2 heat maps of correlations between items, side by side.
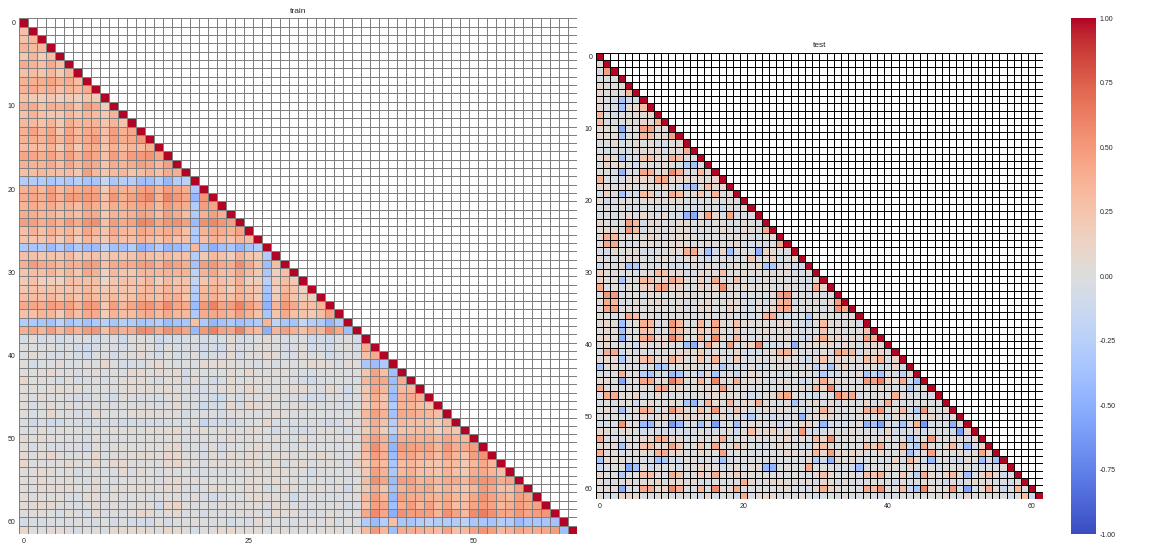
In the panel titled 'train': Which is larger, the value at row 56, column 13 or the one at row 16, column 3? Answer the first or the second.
the second
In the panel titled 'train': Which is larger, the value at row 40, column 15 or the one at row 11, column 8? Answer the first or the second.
the second
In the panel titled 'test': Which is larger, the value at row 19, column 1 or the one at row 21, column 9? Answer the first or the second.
the first
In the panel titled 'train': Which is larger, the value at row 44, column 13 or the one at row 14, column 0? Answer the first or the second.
the second
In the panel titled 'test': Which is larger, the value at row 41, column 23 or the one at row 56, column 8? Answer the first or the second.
the first
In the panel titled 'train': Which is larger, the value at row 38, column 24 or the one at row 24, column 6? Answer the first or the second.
the second
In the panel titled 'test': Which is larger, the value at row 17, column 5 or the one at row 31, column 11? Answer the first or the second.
the second
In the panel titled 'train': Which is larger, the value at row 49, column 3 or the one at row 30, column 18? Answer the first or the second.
the second
